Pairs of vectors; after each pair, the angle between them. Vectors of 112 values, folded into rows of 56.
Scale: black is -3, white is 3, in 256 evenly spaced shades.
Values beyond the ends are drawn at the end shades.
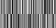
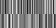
nearly opposite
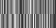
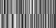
nearly parallel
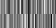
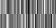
nearly parallel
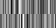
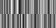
nearly opposite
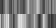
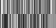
partly opposed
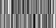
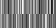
partly opposed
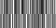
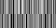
nearly opposite
